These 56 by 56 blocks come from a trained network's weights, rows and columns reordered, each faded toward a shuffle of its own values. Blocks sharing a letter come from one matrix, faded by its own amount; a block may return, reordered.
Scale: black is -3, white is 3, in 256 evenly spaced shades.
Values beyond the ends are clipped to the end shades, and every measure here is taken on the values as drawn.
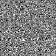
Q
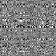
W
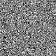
Q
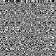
W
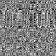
W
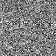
Q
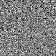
Q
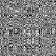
W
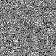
Q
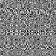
W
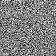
Q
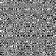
W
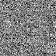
Q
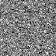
Q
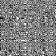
W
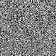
Q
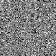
Q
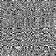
W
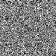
Q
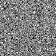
Q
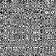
W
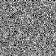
Q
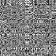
W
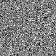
Q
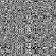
W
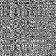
W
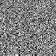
Q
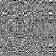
W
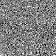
Q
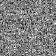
Q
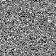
Q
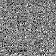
Q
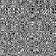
W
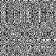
W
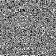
Q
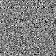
Q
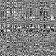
W
